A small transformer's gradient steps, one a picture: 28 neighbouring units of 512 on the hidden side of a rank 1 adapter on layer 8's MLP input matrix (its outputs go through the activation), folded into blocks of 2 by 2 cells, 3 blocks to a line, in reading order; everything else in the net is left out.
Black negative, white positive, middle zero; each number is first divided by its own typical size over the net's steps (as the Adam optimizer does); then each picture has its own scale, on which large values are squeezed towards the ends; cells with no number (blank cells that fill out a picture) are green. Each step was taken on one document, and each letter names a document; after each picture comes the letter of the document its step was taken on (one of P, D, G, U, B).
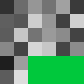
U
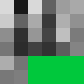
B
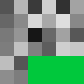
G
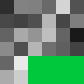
U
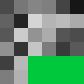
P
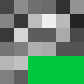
P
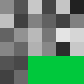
G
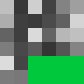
B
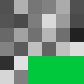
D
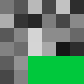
G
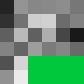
U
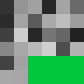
G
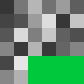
P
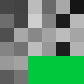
P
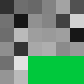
U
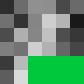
P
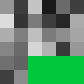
G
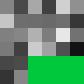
D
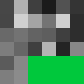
G
